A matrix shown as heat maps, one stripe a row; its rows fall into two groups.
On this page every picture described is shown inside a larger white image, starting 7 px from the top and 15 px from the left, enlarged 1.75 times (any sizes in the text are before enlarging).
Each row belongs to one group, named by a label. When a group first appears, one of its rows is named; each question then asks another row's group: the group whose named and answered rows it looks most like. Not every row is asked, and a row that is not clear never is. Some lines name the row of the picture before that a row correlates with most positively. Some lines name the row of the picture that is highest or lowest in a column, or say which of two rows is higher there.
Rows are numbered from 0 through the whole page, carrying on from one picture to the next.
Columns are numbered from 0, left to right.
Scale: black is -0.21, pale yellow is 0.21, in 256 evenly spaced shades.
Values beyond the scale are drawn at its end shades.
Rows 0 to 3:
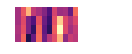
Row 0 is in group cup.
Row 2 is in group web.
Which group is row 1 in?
web
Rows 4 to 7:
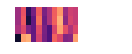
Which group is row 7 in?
cup
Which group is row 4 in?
web
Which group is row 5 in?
web
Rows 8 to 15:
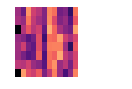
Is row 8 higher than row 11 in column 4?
No
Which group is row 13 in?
web
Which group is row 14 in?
cup
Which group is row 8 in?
cup
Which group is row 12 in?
web
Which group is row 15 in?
cup
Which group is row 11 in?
web
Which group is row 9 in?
cup
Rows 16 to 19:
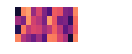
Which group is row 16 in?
cup
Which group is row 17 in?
cup
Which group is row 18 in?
cup
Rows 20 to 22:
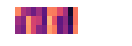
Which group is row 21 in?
cup
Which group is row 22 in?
cup
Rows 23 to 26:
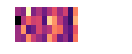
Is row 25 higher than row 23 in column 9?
No
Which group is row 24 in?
cup
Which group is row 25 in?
web
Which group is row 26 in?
cup
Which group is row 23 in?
cup
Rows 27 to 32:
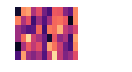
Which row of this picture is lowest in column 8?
30
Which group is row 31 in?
cup
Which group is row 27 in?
cup
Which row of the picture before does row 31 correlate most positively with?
24
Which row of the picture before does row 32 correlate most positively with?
25
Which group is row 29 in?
web
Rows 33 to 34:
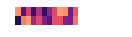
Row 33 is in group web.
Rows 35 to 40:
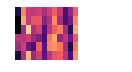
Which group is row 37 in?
cup
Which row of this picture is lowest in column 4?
38
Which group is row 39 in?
web
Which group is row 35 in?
cup
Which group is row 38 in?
cup
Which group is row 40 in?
cup
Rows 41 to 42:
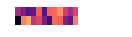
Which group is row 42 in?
cup
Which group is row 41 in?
web
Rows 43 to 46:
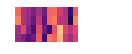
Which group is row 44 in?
web
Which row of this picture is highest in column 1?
45
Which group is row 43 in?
web
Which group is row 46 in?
web
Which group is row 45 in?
web
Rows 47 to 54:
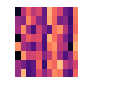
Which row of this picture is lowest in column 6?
49
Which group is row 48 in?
cup
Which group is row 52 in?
cup
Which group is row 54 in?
web
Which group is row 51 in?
web
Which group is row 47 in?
cup
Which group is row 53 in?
web
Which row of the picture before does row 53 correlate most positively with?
46
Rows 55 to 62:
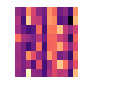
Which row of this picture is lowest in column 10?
56
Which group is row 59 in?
web
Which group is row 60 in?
cup
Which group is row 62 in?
cup
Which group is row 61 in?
web
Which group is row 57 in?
web
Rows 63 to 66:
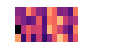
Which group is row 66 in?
web
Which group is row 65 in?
cup
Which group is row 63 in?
cup
